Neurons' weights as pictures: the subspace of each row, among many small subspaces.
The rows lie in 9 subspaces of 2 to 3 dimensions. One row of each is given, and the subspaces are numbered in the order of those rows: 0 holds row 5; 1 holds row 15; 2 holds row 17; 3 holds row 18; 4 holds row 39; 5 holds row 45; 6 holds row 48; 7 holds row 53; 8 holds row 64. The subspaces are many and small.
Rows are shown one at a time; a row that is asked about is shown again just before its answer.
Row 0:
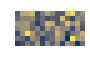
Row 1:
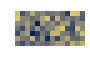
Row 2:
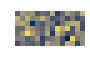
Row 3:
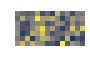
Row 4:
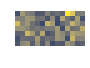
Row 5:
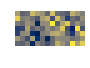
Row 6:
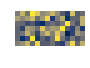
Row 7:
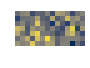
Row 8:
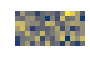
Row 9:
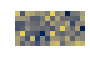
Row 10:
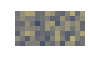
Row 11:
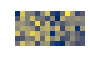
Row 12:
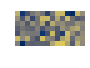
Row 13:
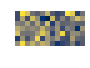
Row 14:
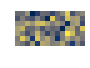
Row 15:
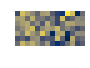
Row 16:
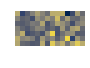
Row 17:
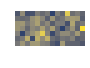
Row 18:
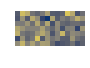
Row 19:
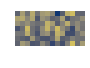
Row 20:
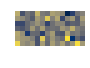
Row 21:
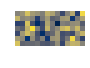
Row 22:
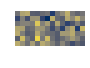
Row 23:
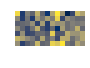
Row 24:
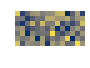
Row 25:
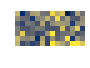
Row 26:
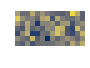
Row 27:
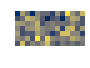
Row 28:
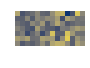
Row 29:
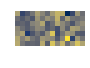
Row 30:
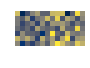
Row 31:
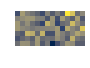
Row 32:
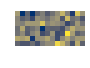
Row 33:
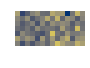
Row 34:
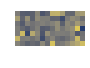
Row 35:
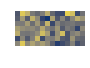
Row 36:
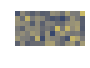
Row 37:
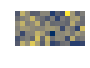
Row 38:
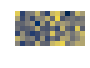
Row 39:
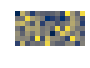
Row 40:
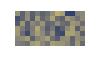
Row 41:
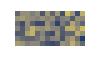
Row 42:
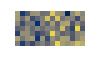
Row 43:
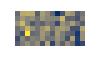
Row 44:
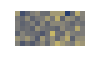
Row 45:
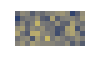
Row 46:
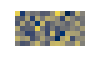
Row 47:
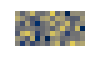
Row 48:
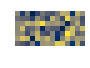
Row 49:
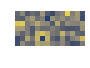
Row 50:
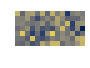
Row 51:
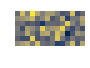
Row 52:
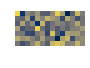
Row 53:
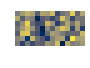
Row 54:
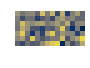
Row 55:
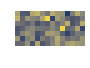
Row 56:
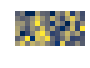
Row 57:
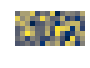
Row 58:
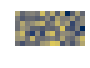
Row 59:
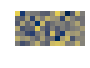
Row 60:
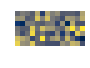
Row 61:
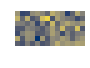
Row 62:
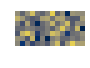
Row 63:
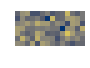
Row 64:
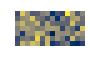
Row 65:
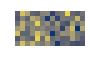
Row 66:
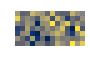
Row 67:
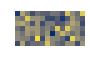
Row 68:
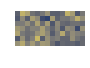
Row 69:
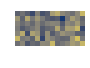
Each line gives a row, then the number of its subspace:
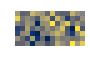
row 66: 0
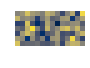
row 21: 7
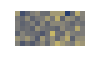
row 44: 1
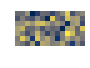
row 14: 6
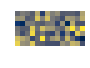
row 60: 2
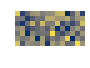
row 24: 4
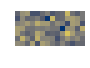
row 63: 6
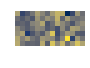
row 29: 8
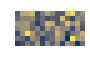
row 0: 2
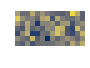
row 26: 5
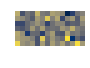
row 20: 2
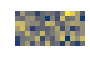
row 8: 7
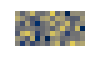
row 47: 8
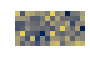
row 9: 2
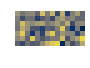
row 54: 7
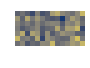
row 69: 4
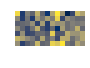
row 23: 0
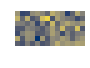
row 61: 3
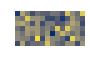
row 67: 4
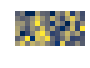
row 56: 2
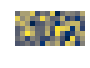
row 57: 4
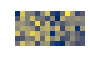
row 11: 0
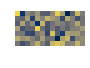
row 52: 5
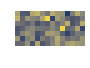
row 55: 6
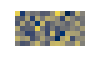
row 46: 5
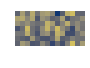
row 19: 0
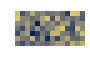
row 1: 5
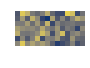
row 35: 3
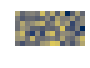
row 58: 7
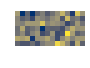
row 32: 6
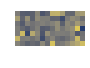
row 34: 4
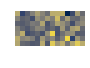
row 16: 8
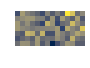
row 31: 7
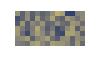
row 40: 5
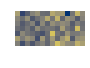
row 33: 1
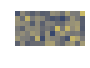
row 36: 4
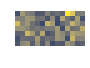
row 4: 7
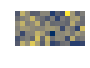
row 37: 8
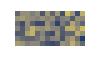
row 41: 7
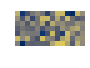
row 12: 3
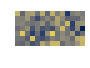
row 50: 2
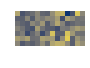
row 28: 1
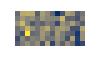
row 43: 4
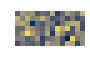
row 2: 4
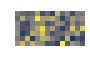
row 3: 7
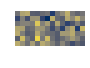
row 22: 3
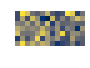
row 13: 3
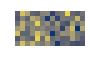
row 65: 1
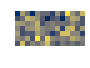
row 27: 4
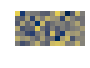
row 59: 5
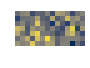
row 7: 0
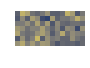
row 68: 3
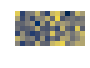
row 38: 0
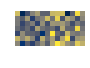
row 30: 1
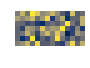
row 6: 6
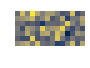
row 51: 6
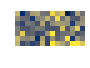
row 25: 8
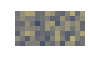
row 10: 2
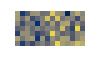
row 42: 1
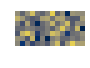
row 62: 8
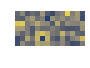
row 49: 2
